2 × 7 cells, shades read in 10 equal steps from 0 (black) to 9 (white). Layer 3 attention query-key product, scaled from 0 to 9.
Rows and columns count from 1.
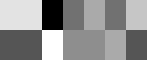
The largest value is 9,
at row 2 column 3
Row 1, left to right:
8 8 0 4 6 4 7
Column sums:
11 11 9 9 11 10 10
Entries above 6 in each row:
3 1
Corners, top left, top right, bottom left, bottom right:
8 7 3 3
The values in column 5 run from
5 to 6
